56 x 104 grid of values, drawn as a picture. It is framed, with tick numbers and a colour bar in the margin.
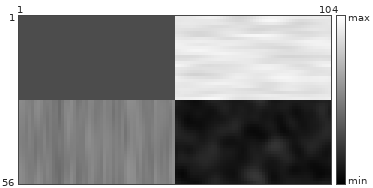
The table splits into 2 rows of 2 panels. Panel 1,1: low, flat. Panel 1,2: very high, streaked across, faint in contrast. Panel 2,1: middling, streaked downward, faint in contrast. Panel 2,2: very low, blotchy, faint in contrast.
